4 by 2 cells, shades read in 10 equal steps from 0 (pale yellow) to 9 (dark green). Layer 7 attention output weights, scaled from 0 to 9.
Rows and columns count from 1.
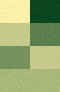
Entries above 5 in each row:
1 1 0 0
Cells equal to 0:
1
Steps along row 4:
same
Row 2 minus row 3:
-3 4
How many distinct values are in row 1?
2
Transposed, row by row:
0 2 5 3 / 9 6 2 3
